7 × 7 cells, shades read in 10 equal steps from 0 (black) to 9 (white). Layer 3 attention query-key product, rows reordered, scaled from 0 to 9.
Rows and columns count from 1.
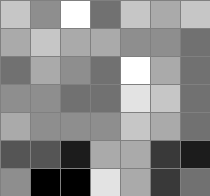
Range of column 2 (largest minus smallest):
7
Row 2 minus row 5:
0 2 1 1 -2 -1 0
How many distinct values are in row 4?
4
